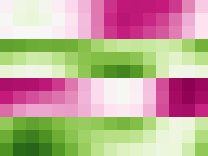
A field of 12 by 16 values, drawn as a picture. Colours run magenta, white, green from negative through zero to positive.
The ninth with the highest average is the bottom left. There are no lone odd cells. On average the colour sits 50% of the way up the scale. Stripes running across repeat 2 times from top to bottom.
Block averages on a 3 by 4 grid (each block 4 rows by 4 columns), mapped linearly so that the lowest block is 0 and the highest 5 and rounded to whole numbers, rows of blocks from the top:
4201 / 1341 / 5442
